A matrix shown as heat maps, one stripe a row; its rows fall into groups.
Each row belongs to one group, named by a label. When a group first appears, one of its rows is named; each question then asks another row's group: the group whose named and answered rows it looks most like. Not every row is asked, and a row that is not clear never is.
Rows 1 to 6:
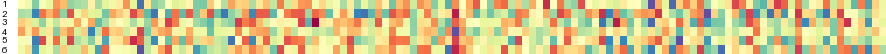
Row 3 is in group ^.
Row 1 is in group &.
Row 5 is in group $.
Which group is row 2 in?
$
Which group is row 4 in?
^
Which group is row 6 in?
^
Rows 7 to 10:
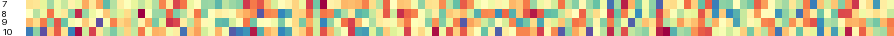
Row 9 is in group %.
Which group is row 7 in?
^
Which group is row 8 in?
$
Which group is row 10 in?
$
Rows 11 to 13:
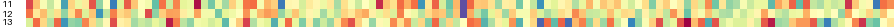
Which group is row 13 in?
%
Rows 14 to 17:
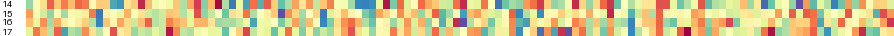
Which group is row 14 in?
$
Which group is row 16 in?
%
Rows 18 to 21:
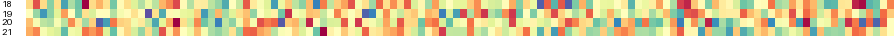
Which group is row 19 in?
&
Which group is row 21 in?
^
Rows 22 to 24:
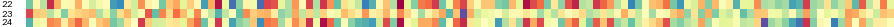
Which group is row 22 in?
$
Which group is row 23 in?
^
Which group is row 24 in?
$
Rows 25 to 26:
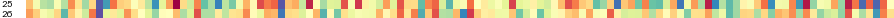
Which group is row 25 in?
^
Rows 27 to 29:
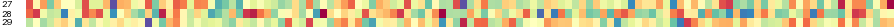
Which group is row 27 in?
%
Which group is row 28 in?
^
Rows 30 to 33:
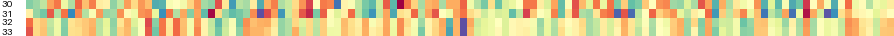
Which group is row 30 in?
$
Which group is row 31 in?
$
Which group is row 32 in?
^
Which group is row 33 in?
^
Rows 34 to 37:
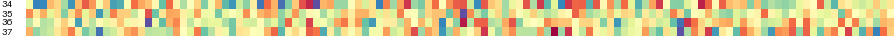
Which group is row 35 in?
^
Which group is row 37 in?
&
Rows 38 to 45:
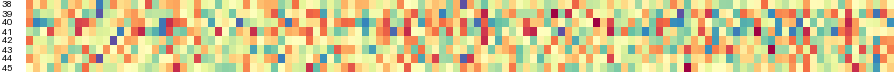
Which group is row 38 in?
^
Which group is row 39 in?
&
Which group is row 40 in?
$
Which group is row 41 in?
$
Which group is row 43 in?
%
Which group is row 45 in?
%
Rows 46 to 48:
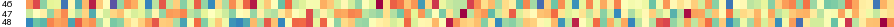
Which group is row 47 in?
%
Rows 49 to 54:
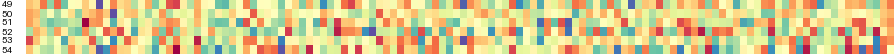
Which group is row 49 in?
%
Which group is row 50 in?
&
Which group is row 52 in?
%
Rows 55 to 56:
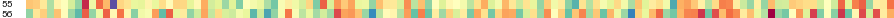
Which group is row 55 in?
%
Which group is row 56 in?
%
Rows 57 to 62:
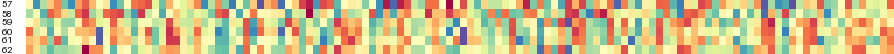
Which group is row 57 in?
$
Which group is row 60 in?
^
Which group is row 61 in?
%
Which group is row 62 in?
^
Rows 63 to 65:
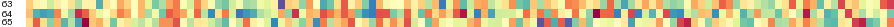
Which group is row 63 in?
%
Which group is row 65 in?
%
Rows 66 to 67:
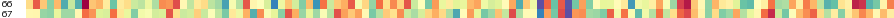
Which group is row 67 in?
^
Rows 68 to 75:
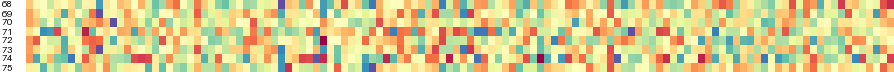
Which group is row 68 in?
%
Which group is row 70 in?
&
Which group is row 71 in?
$
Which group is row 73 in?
&
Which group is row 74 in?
$
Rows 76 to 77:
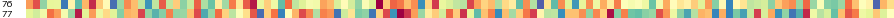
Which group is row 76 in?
&
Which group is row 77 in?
$
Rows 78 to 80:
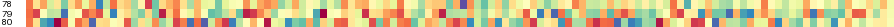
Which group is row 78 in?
^
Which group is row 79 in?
^
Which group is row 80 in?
$
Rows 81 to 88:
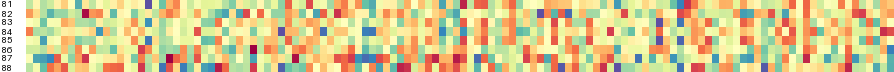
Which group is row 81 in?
%
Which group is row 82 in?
^
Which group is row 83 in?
&
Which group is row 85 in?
&
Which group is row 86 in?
$
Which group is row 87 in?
$
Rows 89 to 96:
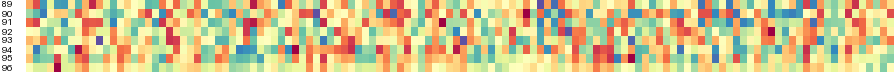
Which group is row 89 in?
^
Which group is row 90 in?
$
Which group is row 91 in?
^
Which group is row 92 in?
^
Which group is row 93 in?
%
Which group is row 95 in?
$
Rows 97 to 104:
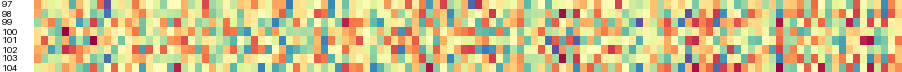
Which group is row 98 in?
&
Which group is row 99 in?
%
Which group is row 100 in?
$
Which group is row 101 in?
%
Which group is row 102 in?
$
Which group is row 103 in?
&
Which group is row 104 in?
%
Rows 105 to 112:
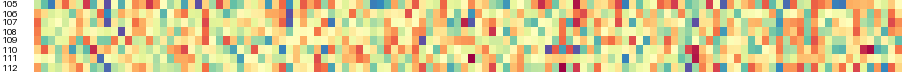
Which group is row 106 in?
^
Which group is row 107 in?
&
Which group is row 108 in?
&
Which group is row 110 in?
%
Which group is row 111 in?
%
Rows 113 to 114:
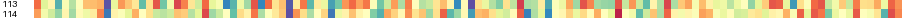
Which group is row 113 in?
^
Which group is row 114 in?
&
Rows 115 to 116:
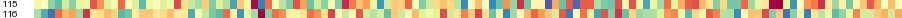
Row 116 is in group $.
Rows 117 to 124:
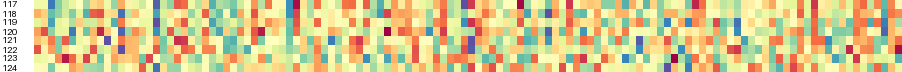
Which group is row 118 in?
&
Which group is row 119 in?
^
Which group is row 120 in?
&
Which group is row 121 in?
%
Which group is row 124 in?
&
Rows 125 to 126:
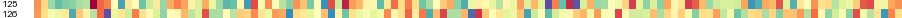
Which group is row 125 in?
^
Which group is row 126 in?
&
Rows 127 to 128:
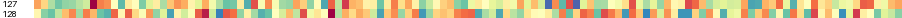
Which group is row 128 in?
$
